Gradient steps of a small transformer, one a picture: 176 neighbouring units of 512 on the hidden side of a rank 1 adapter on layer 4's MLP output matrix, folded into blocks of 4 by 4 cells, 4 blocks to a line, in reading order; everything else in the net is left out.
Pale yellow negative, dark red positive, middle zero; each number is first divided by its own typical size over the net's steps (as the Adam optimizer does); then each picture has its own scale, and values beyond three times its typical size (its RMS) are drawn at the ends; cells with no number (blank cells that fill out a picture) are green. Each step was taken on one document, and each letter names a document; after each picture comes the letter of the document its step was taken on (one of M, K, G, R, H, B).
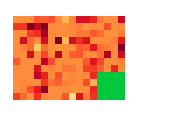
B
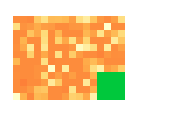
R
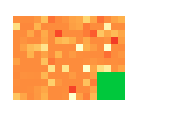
R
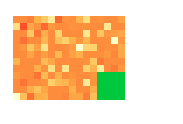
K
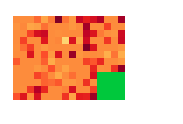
R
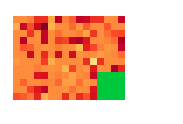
K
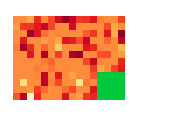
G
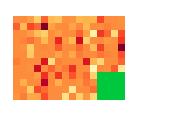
K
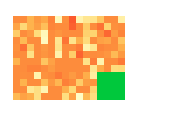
G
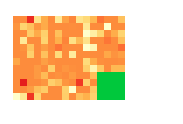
R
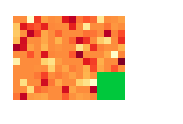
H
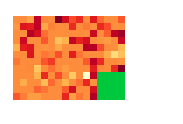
G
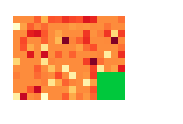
K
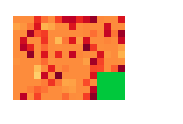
G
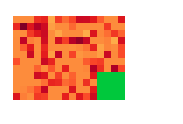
B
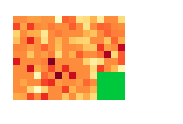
G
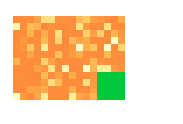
K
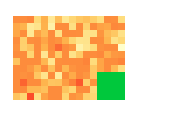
H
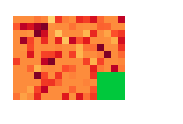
B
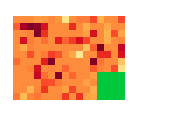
B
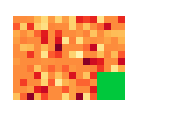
G
